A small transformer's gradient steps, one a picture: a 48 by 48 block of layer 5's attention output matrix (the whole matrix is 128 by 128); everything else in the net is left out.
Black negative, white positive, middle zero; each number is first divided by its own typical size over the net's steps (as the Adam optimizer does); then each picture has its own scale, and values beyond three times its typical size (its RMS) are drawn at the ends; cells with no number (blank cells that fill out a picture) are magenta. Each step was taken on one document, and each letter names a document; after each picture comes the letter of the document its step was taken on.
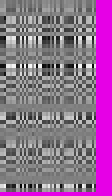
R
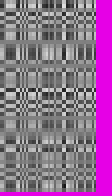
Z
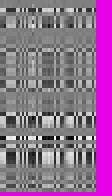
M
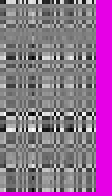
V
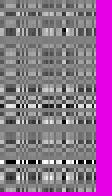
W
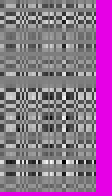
Z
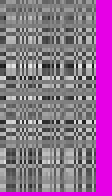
R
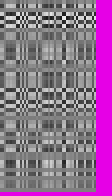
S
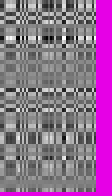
W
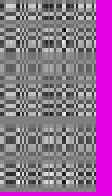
Z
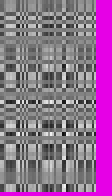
Z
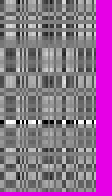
S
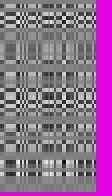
S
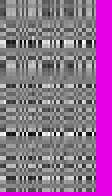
V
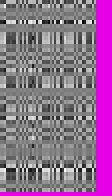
V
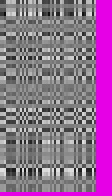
V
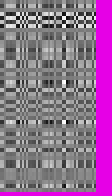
S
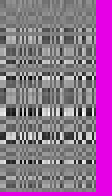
R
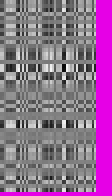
Z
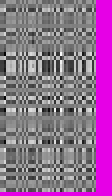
V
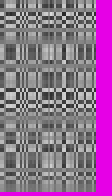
W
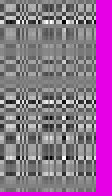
S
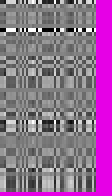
V
